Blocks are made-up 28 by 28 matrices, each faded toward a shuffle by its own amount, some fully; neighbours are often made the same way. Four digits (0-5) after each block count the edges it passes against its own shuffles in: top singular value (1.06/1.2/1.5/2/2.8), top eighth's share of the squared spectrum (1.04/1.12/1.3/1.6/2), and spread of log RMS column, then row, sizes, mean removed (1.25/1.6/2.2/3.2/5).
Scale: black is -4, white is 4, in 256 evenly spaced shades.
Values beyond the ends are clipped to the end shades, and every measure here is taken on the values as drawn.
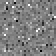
0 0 0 0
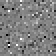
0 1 0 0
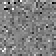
2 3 0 1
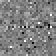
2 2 0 0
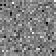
0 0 0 1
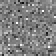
0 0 0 0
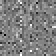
1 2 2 0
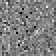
0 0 0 0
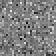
0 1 0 0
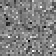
2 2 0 0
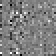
2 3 3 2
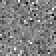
1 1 0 0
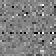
2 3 1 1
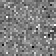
0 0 0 0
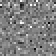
3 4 1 1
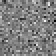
2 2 1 0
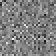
3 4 1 2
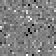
0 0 1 0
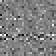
3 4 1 2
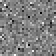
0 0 0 0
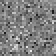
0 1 0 0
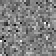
1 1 0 0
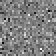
0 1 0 0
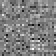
3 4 2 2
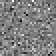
0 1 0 0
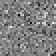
2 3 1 1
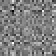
4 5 2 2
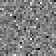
2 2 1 0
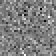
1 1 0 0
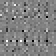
3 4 2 2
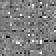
3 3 1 2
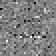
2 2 1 1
